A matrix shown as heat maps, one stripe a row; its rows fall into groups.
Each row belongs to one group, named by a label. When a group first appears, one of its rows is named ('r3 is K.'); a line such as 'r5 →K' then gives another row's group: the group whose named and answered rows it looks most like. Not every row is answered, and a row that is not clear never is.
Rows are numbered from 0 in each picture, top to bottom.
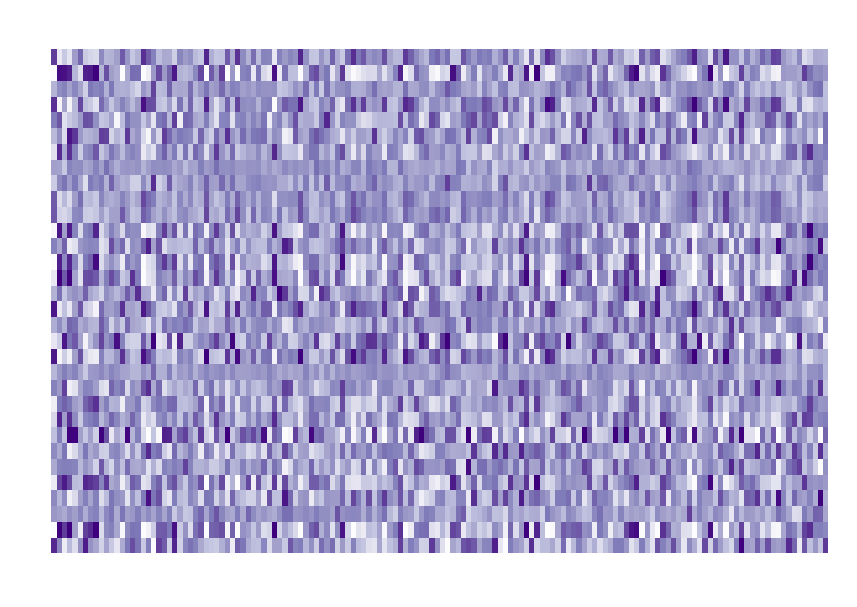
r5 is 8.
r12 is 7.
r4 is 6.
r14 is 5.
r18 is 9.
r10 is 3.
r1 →5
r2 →9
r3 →3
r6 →5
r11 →5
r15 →6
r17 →8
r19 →3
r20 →9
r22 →5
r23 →5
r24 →8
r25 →7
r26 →8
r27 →5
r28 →7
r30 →5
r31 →6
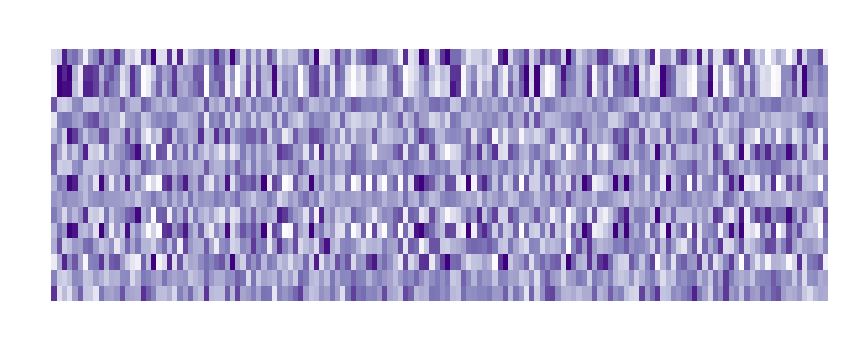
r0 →9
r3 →3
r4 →5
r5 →8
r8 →8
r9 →9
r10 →6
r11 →8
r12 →6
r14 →3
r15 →3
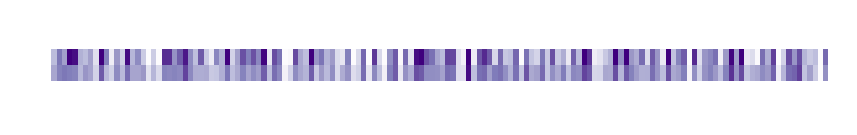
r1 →8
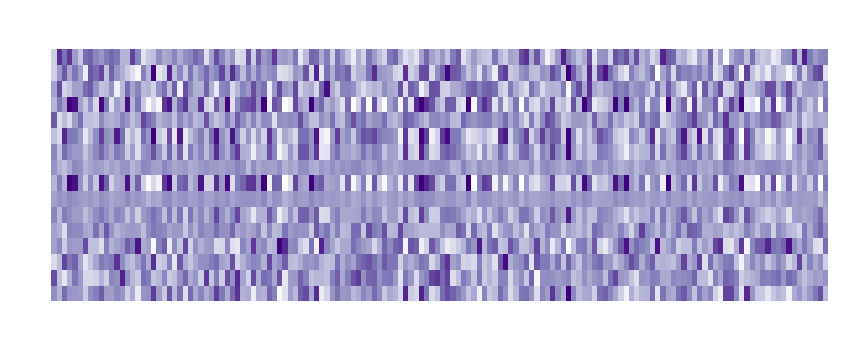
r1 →9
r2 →6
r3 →8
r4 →3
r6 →9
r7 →3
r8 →8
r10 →9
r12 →6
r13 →9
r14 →3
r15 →9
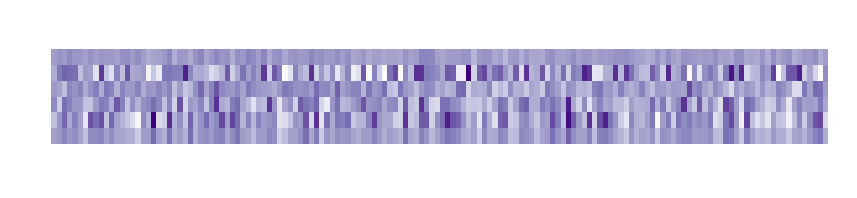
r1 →8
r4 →9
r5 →9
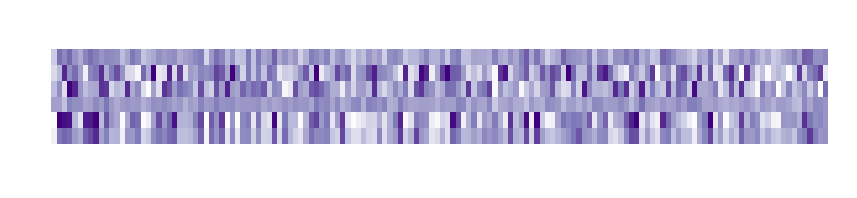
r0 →5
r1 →9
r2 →8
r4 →5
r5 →5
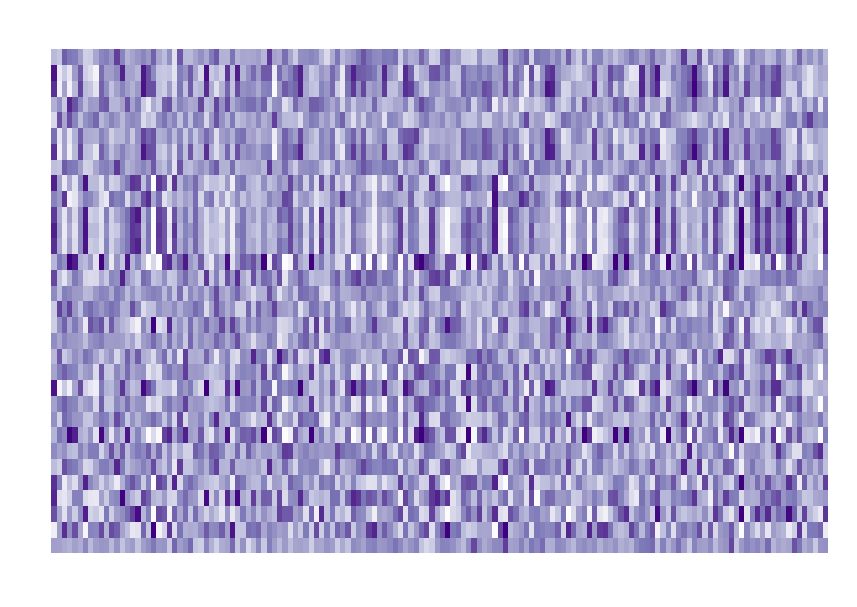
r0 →9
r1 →3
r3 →8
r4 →5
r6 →3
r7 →9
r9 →7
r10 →6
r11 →6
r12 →6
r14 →3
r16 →5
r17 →9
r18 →9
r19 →6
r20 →8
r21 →3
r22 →8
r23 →9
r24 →8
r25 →7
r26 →9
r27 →6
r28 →3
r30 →9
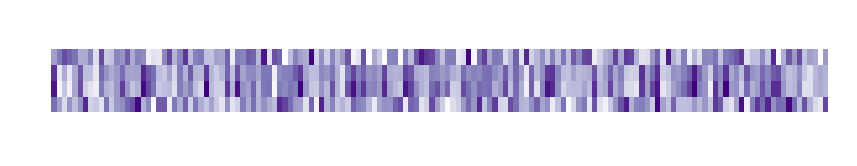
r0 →8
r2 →3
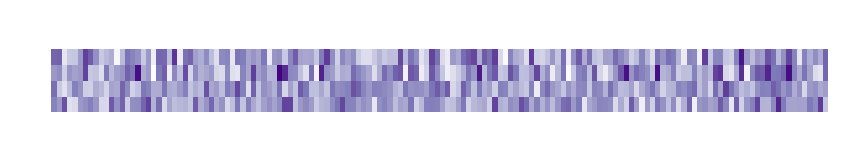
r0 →6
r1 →6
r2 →3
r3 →7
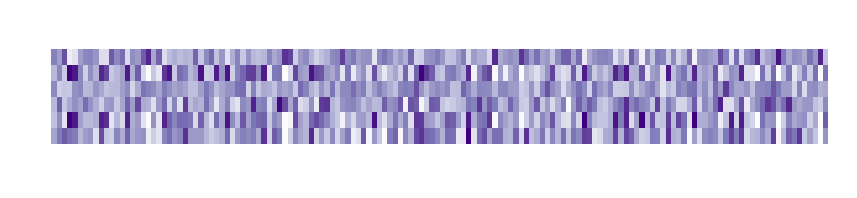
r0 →7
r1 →8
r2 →3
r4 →8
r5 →8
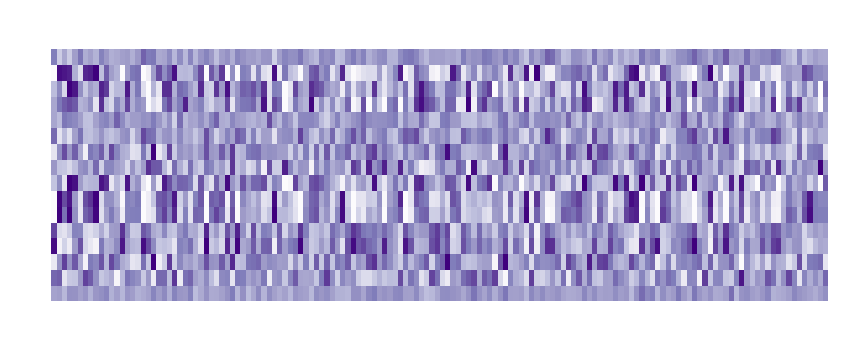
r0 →3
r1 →5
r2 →8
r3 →8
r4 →9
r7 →7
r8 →8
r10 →5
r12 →3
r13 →9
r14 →6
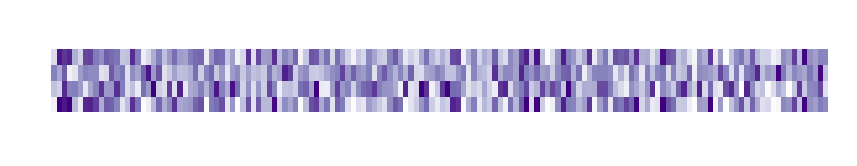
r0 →5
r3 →5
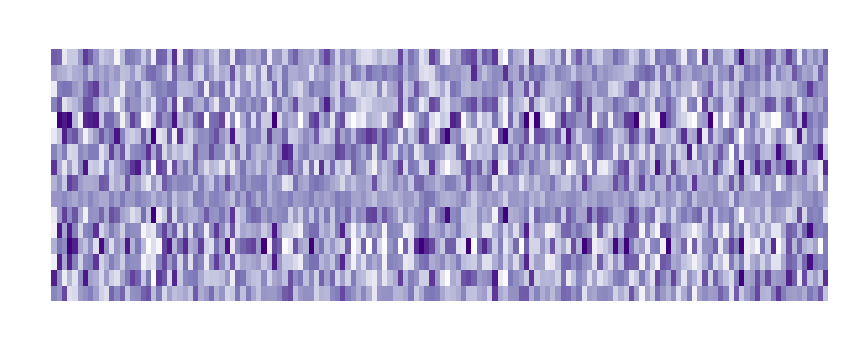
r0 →6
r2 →5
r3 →6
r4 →5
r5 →9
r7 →6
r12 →8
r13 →5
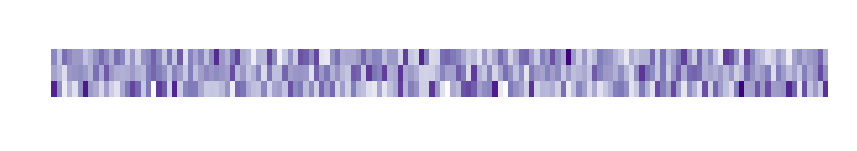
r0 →9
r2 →6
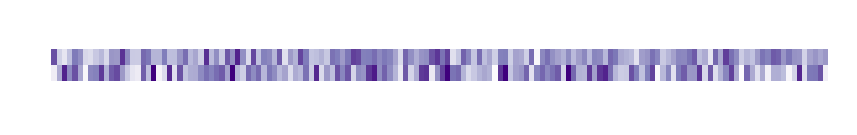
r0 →3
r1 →9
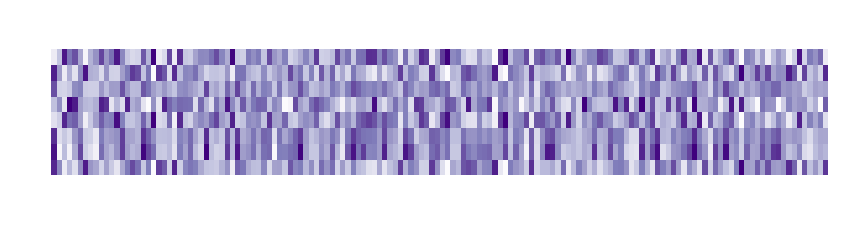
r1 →6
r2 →3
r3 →8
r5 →3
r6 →3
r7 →6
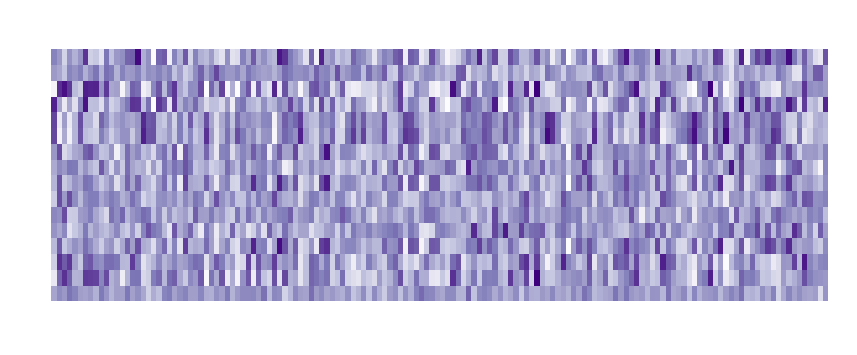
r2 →5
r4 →3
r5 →3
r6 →6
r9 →5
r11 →7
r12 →6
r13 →5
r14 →5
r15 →8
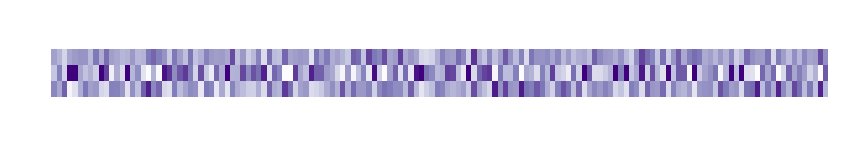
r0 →7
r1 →8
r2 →7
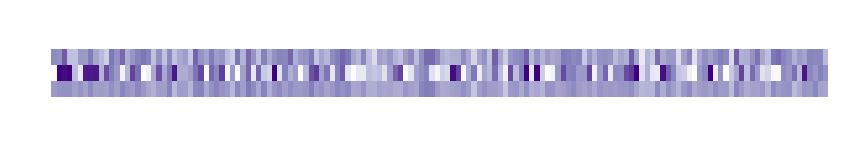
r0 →7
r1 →5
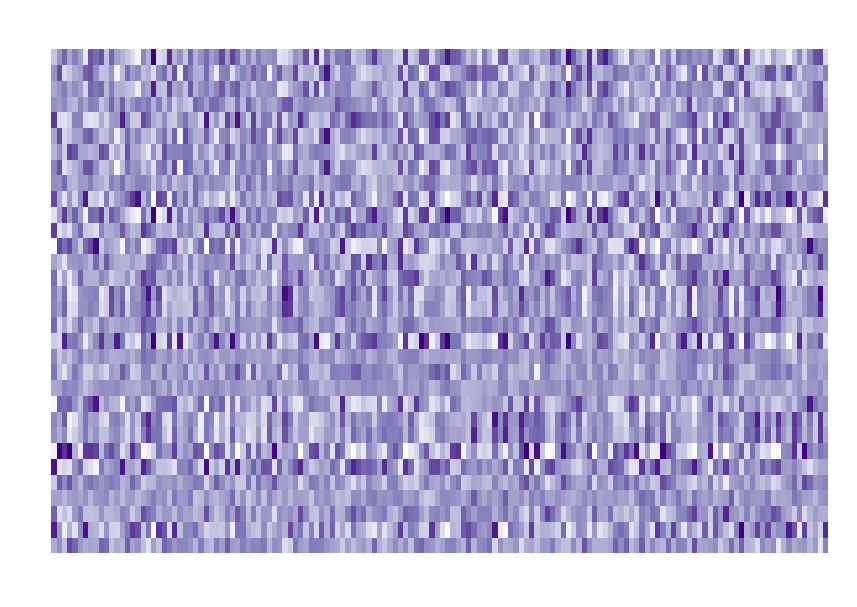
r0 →9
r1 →6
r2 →9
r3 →7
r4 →3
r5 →6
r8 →7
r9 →6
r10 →9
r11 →3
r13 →7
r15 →7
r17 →3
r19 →3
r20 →3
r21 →9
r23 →7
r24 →7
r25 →5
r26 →3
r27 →5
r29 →3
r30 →6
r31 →8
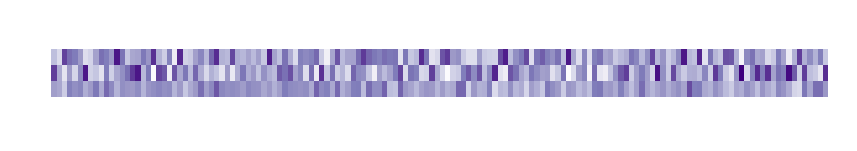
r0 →9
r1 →6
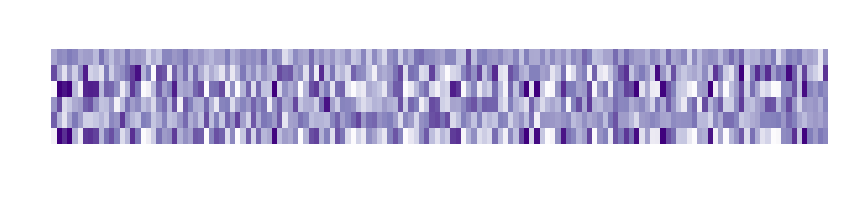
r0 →8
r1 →6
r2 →5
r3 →6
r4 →3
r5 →5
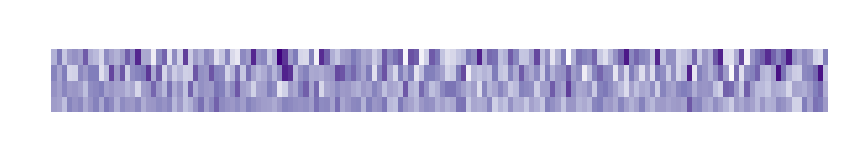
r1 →7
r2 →9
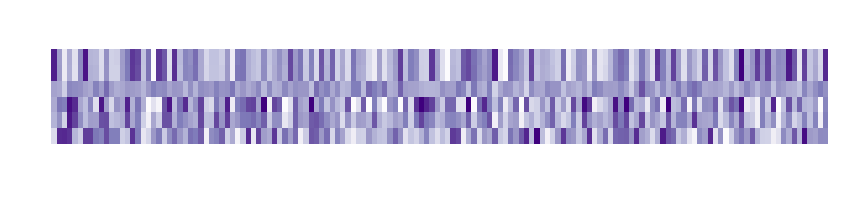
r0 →6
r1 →6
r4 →8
